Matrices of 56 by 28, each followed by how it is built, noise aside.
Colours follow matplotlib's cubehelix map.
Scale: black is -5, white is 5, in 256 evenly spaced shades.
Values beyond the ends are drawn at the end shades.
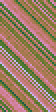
Toeplitz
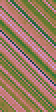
Toeplitz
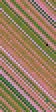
Toeplitz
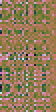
low rank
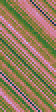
Toeplitz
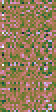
low rank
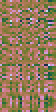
low rank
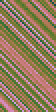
Toeplitz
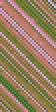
Toeplitz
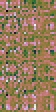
low rank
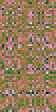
low rank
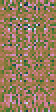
low rank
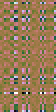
low rank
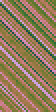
Toeplitz
